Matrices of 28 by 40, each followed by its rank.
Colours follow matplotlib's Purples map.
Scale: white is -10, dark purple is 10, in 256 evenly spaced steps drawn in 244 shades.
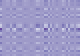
one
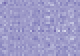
five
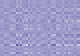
two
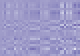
two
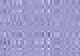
two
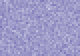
full rank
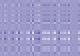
one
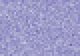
full rank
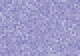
full rank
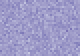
full rank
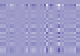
one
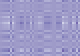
one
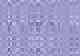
two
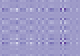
one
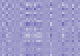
two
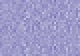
five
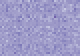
five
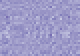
five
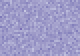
full rank
